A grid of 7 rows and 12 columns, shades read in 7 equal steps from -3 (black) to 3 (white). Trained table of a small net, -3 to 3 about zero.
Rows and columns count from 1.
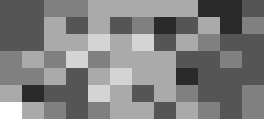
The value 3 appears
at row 7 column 1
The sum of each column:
1 -3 2 -1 7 6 5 0 -1 -4 -8 -4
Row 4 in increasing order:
-1 -1 -1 0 0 0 0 1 1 1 1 2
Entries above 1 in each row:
0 0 2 1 1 1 1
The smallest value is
-2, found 6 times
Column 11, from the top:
-2 -2 -1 0 -1 -1 -1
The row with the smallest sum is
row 2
